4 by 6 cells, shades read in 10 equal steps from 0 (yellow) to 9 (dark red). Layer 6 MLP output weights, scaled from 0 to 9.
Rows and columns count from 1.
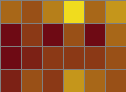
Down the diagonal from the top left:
5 7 7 3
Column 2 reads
6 7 8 6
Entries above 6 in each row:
0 4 5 2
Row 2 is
9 7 9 6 9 5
